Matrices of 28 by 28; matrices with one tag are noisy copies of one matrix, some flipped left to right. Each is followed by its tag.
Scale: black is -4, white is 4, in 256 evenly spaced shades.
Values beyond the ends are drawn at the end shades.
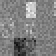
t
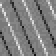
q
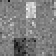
t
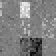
t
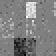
t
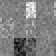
t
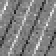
q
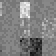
t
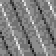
q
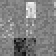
t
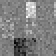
t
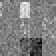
t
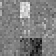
t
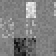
t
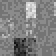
t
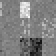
t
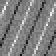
q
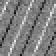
q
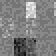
t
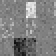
t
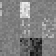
t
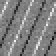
q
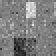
t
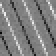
q
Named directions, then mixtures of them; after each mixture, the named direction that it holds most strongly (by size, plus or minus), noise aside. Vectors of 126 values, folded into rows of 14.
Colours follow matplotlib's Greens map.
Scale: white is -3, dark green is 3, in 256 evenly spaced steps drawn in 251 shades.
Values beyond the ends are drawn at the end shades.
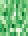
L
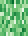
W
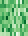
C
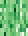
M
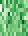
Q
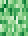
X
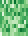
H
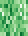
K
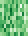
K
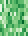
Q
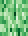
L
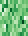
Q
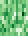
L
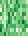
Q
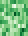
H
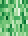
C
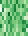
Q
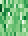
Q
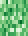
L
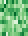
X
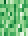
M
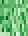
C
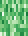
H
